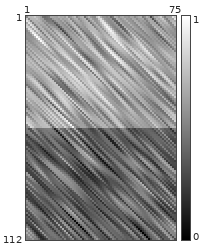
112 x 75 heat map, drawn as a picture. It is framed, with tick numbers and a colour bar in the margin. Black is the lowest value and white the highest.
The grain runs diagonally down to the right. The ninth with the lowest average is the bottom middle. The top part is higher, up to a seam about 50% of the way down. Overall the values sit about 50% of the way up the scale.
